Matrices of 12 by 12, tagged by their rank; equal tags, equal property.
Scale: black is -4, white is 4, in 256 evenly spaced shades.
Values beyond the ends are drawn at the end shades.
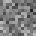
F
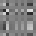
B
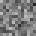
F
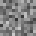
F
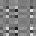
B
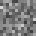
F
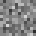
F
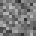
F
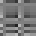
B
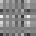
B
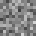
F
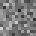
F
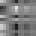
B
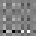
B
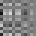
B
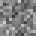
F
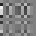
B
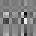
B
